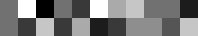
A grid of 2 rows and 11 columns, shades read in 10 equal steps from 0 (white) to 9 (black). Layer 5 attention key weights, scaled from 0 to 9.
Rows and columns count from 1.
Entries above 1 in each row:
9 11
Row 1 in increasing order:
0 0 2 3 5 5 5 5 7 8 9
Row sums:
49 55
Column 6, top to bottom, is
0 8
